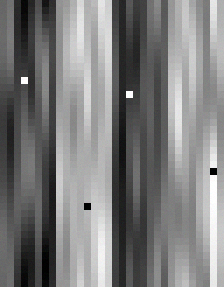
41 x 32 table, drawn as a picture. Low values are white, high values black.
The grain runs up and down. Four lone cells stand out: two far higher and two far lower than their neighbours. Upright stripes repeat 2 times across the table. The bottom left is the ninth with the highest average.
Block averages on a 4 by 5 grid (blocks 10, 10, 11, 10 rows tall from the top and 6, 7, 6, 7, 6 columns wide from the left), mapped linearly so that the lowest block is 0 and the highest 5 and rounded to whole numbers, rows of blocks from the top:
5 1 2 3 0 | 5 1 3 3 1 | 4 2 3 3 0 | 5 2 2 3 0
